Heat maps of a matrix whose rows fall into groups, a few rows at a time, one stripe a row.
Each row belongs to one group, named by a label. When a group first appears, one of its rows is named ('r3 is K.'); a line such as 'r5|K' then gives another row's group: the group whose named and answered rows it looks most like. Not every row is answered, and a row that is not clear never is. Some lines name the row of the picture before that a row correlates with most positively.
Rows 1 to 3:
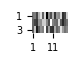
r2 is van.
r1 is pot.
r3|pot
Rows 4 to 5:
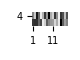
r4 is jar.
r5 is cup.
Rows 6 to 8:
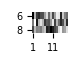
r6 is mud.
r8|pot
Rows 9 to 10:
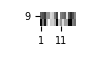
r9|van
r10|van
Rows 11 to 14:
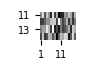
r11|pot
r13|pot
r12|van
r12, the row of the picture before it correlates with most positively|9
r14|jar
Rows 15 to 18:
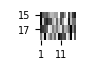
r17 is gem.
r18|pot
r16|mud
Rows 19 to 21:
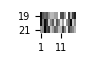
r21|cup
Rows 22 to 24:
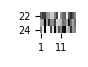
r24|pot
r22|van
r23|cup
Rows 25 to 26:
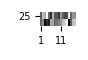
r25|pot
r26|cup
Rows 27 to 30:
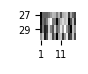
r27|mud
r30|jar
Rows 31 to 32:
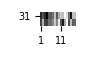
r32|mud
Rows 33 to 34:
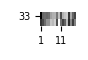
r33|mud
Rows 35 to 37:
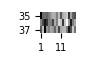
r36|gem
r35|mud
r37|cup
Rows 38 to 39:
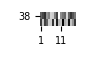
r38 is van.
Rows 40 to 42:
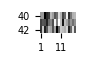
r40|cup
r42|jar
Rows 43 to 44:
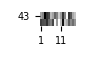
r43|cup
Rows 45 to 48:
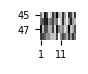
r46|gem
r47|jar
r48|van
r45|jar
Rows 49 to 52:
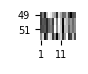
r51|gem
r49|van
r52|jar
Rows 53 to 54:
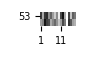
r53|mud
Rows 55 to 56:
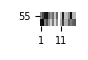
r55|gem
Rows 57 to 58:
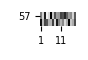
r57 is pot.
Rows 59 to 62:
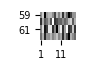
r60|pot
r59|cup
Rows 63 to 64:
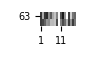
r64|van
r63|mud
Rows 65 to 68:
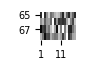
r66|pot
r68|cup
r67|van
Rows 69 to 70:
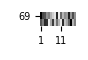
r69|van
